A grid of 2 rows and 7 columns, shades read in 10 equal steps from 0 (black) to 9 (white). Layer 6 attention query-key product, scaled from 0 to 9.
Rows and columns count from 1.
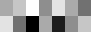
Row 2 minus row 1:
2 -3 -9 1 -7 -1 3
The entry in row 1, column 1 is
6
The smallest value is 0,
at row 2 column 3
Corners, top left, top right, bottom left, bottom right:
6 4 8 7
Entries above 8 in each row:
1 0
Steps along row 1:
up up down up down down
